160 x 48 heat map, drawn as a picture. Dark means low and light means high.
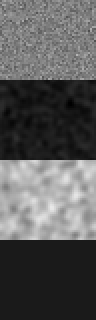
The table splits into 4 rows of 1 panel. Panel 1,1: middling, fine-grained. Panel 2,1: very low, blotchy, faint in contrast. Panel 3,1: high, blotchy. Panel 4,1: very low, flat.
